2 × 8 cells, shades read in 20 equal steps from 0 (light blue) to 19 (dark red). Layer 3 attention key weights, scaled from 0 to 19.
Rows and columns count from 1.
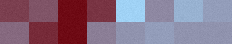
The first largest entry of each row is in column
3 3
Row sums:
75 76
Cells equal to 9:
0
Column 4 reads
15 8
